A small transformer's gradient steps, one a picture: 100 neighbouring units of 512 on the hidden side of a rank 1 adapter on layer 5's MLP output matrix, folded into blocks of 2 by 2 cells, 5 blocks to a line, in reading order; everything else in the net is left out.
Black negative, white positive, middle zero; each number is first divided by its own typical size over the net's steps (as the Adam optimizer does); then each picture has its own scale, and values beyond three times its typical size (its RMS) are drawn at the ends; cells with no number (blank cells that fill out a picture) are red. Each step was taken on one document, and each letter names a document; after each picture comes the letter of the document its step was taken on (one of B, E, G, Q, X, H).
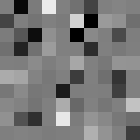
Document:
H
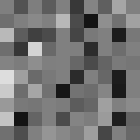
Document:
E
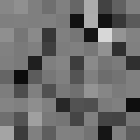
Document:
H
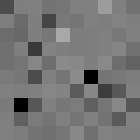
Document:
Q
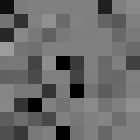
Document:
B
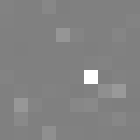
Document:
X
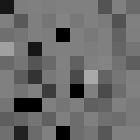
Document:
B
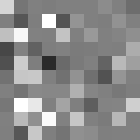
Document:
B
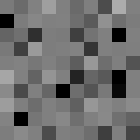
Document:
E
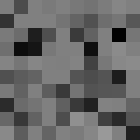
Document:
E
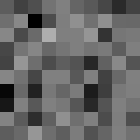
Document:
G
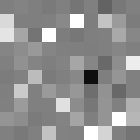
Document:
E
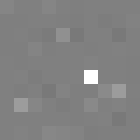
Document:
X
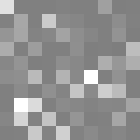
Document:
Q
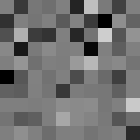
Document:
H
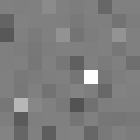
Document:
X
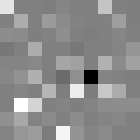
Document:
Q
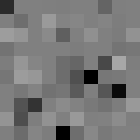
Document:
Q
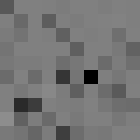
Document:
Q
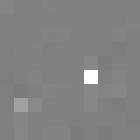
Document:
X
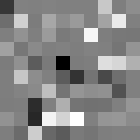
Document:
G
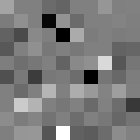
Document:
Q
